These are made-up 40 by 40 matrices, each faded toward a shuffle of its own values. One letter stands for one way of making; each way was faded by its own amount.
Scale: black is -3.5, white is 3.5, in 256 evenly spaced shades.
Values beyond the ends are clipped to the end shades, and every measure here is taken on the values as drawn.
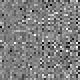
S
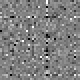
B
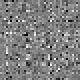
B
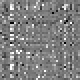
S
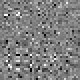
B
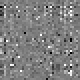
B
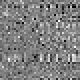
S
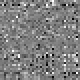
B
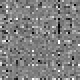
B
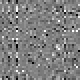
S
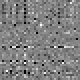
B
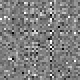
S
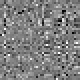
S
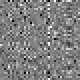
S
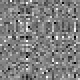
S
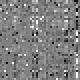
S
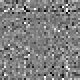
B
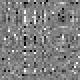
S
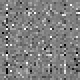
B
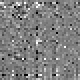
B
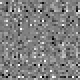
B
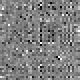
S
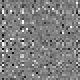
S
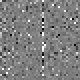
S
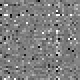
B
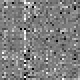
B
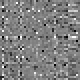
S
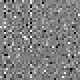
S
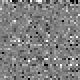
B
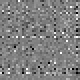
B
